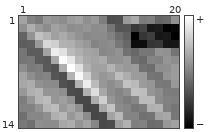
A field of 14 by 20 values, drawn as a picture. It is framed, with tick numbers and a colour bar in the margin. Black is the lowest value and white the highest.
Mirror symmetry: none. Odd patch: lower, in the top right. Grain: diagonal, down to the right. Ninth with the lowest average: top right.
